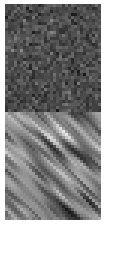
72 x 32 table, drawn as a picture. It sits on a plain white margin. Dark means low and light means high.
It is made of 2 by 1 panels. Panel 1,1: low, fine-grained. Panel 2,1: middling, slanting down to the right, strong in contrast.
